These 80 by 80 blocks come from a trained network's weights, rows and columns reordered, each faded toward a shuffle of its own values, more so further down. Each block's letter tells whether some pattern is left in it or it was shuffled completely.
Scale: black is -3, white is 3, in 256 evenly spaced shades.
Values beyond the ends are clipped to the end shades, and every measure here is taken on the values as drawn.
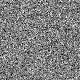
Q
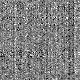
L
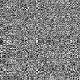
L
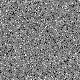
Q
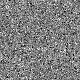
Q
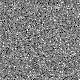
Q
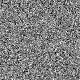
Q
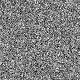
Q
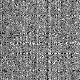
L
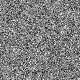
Q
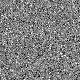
Q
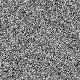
Q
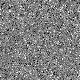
Q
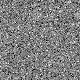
Q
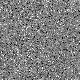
Q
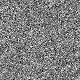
Q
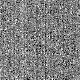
L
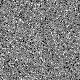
Q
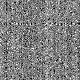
L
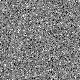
Q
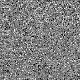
L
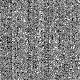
L
